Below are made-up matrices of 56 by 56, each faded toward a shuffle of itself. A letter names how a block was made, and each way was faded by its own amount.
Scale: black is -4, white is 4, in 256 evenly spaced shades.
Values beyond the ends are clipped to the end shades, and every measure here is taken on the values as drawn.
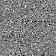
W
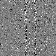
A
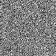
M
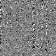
A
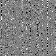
A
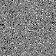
W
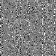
A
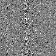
A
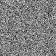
M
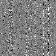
A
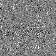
W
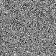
M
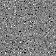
W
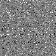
W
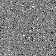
W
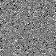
W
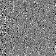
A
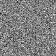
M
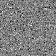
W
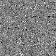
W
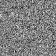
M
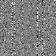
A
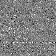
W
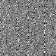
A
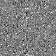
W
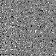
W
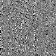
A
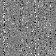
A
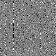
A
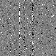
A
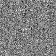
M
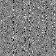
A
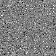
W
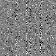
A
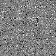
W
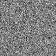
M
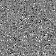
W
